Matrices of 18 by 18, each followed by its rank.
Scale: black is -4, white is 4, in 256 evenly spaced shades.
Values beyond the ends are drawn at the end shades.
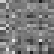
three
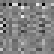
three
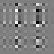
one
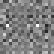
three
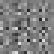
three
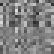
three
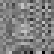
three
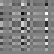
one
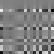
one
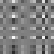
one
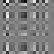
one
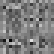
three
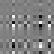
one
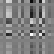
one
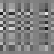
one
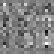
three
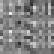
three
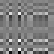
one
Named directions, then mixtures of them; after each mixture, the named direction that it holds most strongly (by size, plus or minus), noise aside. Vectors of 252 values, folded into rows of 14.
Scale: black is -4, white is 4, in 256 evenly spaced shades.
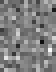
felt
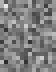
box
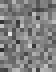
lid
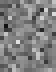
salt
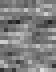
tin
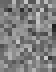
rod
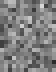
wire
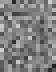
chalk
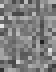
chalk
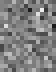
rod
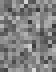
rod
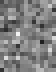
felt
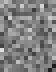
chalk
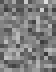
rod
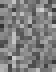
wire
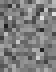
salt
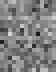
wire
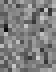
salt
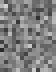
lid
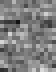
tin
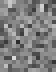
wire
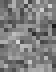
rod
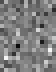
felt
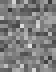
lid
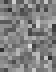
rod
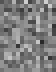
rod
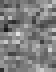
tin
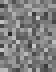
lid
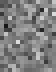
salt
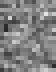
tin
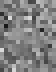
salt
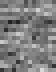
tin
